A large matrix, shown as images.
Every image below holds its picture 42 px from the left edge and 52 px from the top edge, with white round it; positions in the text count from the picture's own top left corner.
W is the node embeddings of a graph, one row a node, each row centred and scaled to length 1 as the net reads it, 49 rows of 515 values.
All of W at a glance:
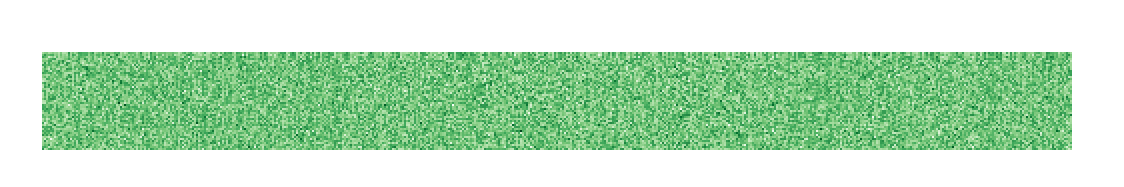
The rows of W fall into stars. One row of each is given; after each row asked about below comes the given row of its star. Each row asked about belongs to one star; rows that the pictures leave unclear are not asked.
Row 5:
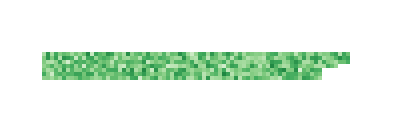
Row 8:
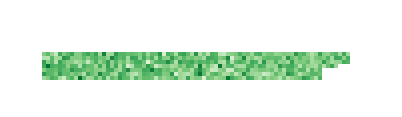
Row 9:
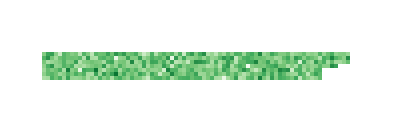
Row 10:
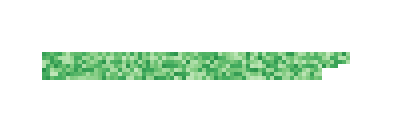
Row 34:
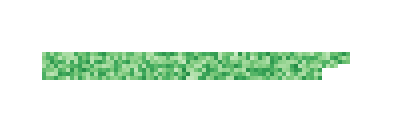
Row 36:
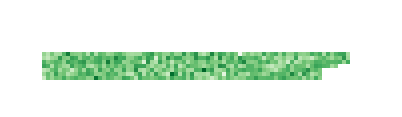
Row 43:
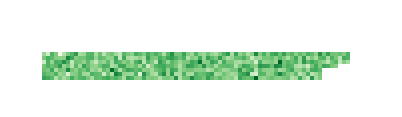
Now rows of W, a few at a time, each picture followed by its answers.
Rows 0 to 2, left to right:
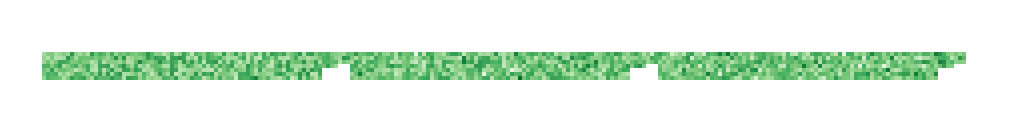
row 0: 43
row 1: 43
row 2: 43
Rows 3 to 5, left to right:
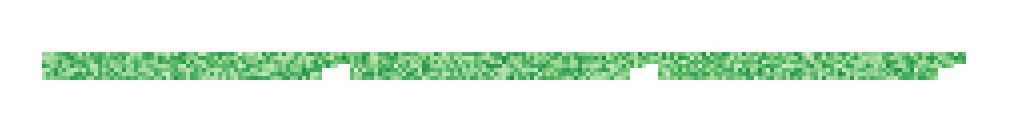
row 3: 36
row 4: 34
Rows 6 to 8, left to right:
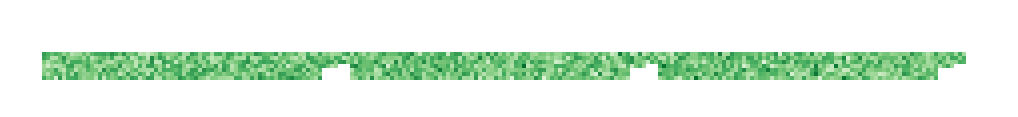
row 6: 9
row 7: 8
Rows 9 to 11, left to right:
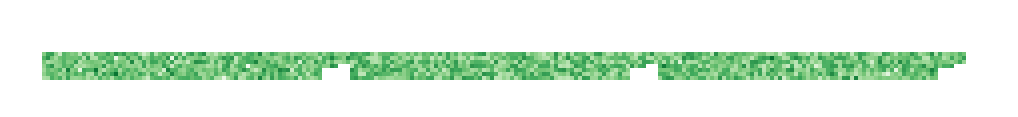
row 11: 8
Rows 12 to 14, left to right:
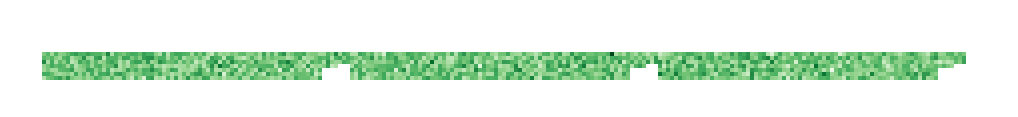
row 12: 8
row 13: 9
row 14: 8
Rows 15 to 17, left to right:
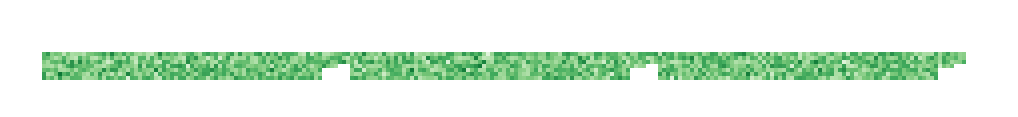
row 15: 34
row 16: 34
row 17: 9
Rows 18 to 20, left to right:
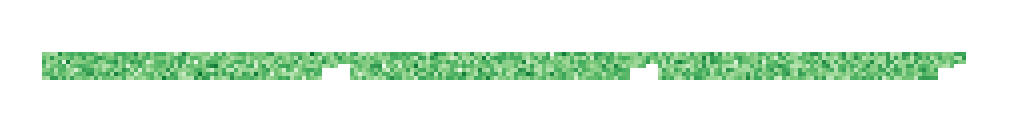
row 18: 8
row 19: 5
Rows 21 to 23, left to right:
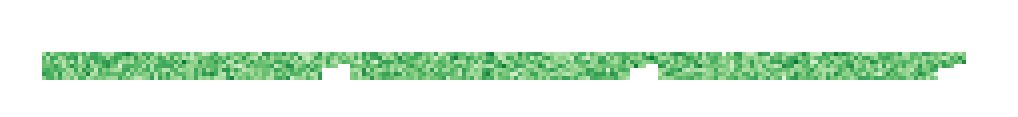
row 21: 8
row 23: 36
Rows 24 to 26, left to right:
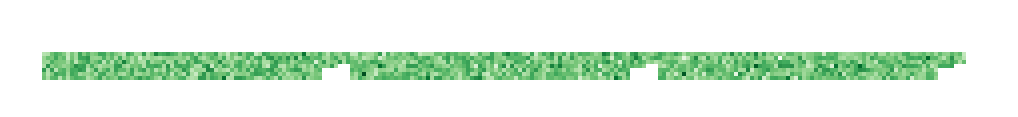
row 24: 34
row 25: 43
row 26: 10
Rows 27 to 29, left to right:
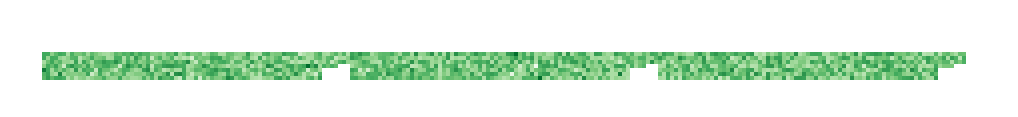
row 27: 10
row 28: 10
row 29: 9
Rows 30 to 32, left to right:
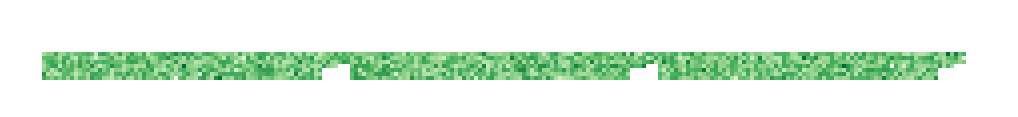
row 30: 34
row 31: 10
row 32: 34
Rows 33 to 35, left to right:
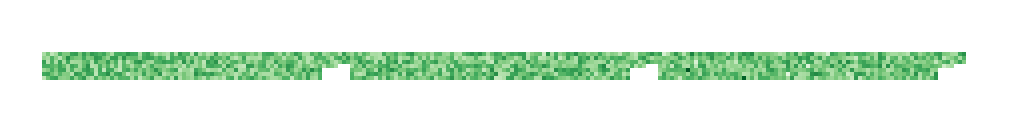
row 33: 8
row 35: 8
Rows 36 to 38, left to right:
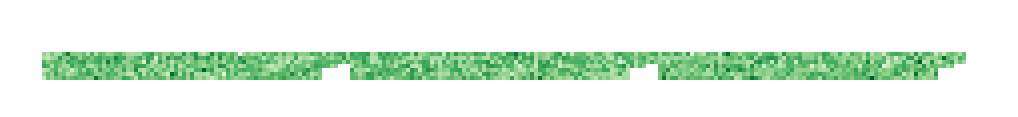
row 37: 10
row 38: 43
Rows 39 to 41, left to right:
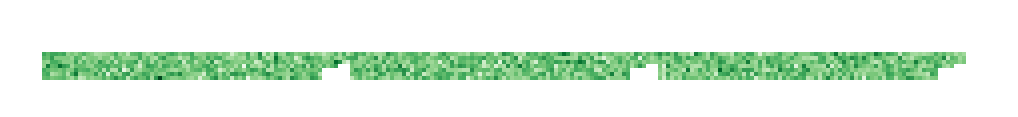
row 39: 10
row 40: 9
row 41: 9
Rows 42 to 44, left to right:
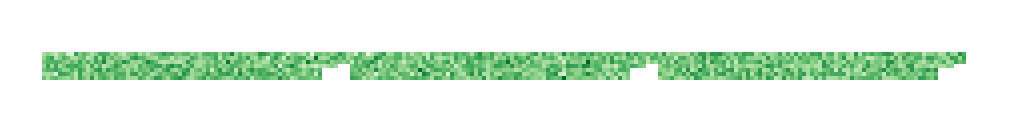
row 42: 34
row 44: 5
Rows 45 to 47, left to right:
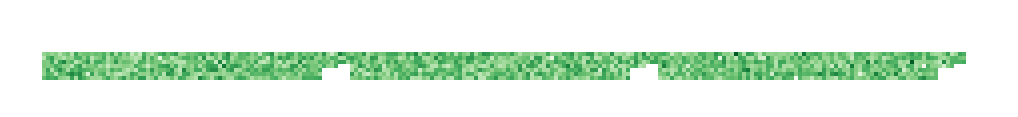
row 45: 34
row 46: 9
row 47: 5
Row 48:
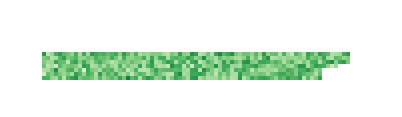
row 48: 36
